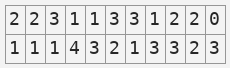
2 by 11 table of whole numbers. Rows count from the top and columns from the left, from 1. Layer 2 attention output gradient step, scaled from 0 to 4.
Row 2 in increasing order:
1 1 1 1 2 2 3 3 3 3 4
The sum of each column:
3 3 4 5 4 5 4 4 5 4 3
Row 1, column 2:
2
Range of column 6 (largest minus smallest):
1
